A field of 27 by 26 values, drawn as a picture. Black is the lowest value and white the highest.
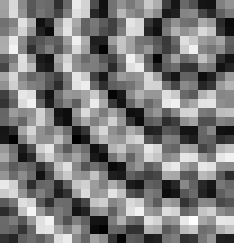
There is no overall slope. The ninth with the lowest average is the top right. Rings spread out from the top right. On average the colour sits 50% of the way up the scale.
